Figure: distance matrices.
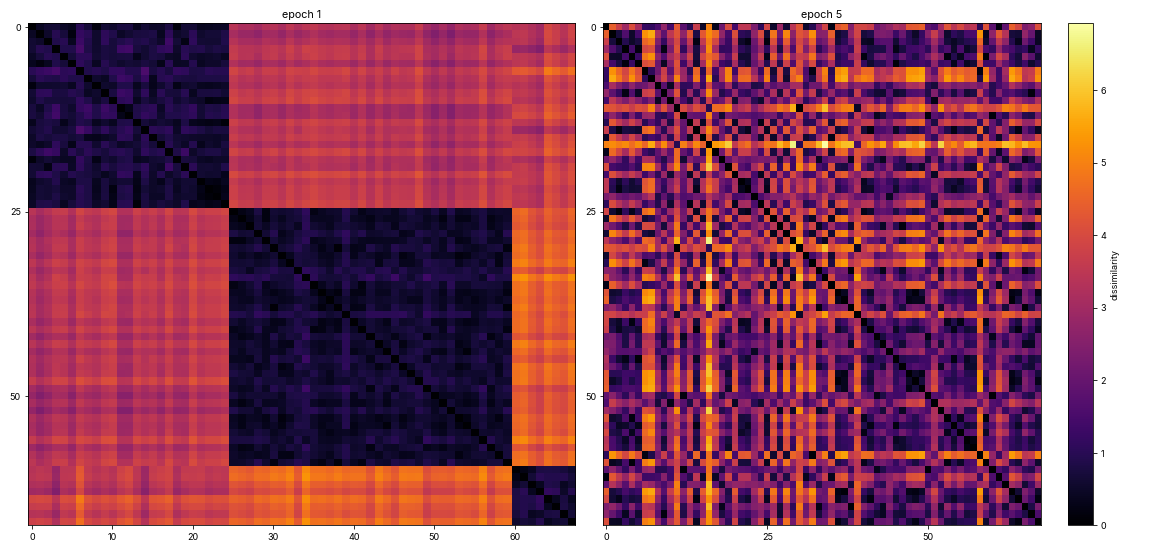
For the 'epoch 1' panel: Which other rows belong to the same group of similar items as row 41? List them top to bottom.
25, 26, 27, 28, 29, 30, 31, 32, 33, 34, 35, 36, 37, 38, 39, 40, 42, 43, 44, 45, 46, 47, 48, 49, 50, 51, 52, 53, 54, 55, 56, 57, 58, 59
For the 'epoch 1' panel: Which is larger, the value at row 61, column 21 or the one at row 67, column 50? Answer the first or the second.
the second
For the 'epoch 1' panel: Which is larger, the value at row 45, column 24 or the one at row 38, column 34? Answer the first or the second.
the first
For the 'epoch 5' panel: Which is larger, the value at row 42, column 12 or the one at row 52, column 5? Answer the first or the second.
the second
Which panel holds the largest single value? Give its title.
epoch 5
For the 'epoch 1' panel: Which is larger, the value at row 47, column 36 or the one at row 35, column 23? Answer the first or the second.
the second
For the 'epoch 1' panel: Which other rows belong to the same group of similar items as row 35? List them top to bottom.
25, 26, 27, 28, 29, 30, 31, 32, 33, 34, 36, 37, 38, 39, 40, 41, 42, 43, 44, 45, 46, 47, 48, 49, 50, 51, 52, 53, 54, 55, 56, 57, 58, 59
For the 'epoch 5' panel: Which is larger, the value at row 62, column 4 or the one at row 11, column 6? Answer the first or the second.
the second
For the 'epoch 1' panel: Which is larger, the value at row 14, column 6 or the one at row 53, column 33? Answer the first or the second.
the first
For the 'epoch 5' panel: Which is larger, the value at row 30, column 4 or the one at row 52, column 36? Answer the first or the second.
the first
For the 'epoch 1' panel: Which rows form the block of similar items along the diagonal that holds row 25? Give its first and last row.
25 to 59
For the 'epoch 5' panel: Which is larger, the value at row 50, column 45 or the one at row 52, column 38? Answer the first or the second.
the first
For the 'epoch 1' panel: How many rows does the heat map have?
68
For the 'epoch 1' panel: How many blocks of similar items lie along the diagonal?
3
